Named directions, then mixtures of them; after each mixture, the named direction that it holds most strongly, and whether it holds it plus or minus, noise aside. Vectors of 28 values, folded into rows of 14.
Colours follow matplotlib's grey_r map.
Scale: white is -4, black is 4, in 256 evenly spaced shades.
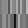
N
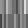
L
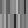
L, minus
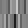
N, plus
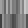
L, plus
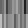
L, minus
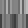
N, plus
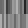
L, minus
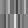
N, minus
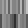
N, plus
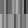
L, minus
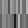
N, plus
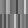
L, plus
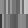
L, plus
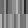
L, minus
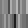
N, plus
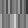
N, minus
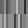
L, minus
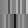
N, plus
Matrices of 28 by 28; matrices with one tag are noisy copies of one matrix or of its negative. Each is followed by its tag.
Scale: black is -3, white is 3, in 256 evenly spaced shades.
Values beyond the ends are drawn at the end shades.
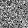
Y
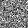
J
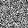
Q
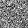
Y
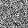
Q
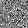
J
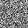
Q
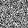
Q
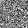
J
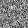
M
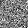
J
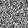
Q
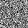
Q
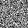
Q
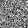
J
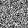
Q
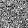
Y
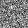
M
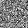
J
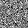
Q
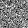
Y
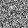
M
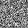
Q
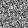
M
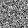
M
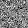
Y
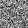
Y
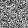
Y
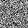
Q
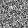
M
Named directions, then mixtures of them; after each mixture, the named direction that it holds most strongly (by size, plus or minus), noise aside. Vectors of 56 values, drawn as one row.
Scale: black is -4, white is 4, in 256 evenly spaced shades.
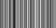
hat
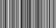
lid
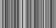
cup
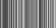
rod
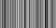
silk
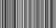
silk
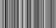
cup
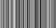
hat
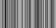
cup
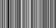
lid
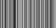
hat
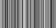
cup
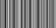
lid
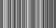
rod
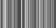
rod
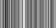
cup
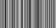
lid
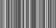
silk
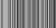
rod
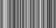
rod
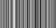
hat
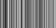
rod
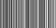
rod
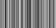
lid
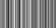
lid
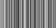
silk
